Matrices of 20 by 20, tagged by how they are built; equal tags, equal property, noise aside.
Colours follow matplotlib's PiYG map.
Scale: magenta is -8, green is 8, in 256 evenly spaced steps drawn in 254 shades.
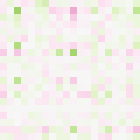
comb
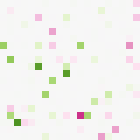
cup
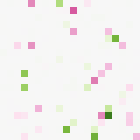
cup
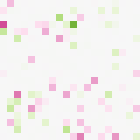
cup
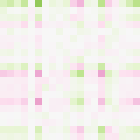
comb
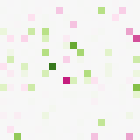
cup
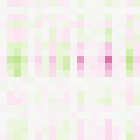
comb
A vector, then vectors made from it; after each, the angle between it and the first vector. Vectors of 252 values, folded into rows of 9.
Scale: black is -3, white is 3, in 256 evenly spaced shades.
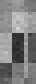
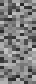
orthogonal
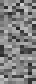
orthogonal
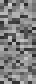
orthogonal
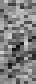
partly aligned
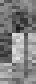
nearly opposite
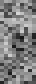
partly aligned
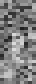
partly opposed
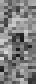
partly aligned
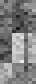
nearly opposite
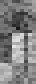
nearly opposite
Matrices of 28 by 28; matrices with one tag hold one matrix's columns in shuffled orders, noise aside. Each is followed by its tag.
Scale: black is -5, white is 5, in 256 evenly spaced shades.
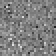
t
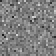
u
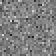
u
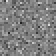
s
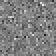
u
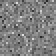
u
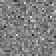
u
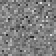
u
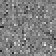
t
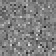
t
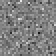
s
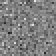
s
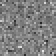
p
